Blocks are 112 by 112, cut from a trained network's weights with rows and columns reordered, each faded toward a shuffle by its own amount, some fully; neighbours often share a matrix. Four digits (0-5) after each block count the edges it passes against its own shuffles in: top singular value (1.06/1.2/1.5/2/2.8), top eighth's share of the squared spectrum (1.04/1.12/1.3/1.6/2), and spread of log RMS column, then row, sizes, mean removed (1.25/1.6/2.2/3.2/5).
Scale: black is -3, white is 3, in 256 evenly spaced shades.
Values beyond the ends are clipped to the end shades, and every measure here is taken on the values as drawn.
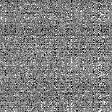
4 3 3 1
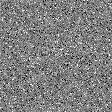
0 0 0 0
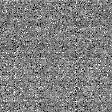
2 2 2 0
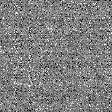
2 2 2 0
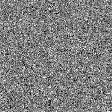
2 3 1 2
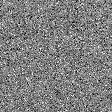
0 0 0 0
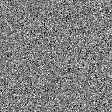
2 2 1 0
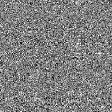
3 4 1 2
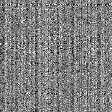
4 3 1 3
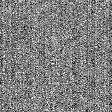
3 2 0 1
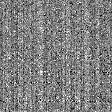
4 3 1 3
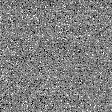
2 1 1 0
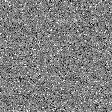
0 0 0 0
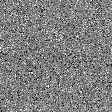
0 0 0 0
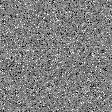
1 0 0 0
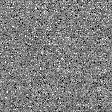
2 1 1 0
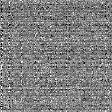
4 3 3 1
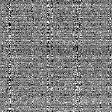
4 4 4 1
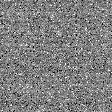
2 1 1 0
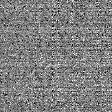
3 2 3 0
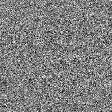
3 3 0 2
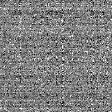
3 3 3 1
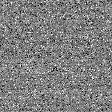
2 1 1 0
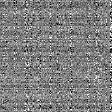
4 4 4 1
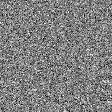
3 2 0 1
